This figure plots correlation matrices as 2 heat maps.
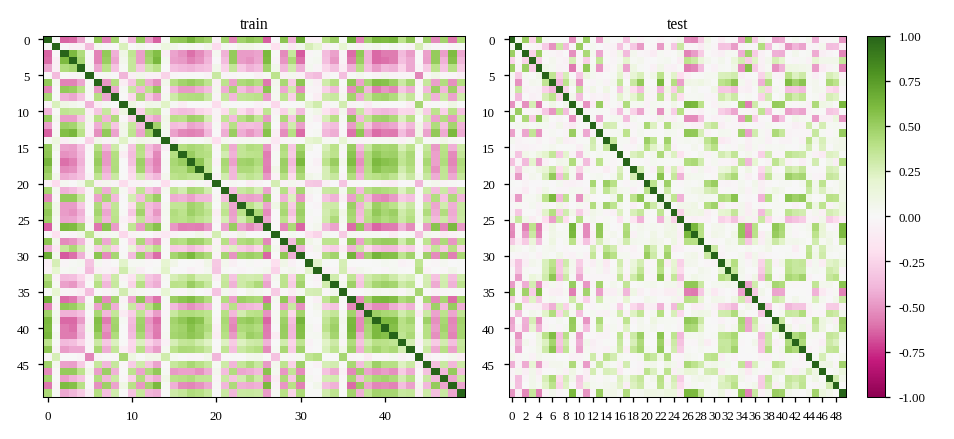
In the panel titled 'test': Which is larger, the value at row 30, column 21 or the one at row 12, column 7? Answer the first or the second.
the first
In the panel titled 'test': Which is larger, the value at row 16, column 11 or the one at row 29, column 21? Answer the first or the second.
the second
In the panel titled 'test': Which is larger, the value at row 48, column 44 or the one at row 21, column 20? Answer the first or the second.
the second
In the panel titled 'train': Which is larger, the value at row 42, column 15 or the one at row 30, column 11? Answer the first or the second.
the second
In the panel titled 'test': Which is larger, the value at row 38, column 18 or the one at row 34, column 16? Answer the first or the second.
the first
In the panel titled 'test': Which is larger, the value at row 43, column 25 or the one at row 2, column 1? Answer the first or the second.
the second
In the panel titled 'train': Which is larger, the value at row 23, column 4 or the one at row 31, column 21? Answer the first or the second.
the second
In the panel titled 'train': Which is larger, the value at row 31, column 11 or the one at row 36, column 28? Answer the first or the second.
the second
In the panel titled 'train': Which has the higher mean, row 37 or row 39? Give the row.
39
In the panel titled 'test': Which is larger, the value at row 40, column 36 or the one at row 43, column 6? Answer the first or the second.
the second
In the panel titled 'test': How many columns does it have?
50
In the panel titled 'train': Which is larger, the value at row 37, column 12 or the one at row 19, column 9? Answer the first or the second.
the first
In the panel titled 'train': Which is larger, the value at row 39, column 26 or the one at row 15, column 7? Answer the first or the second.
the second
